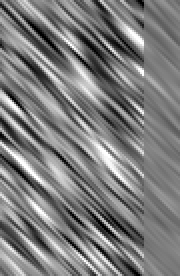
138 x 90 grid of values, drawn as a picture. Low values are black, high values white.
A vertical seam about 80% of the way across splits the table, and the right part is calmer. The histogram is bell-shaped. No row or column stands out. Neither half mirrors the other. On average the colour sits 50% of the way up the scale. The grain runs diagonally down to the right. No overall slope runs across the table.
